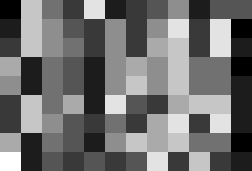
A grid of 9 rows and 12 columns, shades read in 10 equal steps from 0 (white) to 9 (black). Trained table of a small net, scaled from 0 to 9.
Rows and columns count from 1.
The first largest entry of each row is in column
1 12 12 12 2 5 12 12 2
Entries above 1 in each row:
11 10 11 12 12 11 10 12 10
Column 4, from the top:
7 6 5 6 6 3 6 6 7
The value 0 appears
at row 9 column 1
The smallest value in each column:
0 2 4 3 1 1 2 1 1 2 1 6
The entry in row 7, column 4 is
6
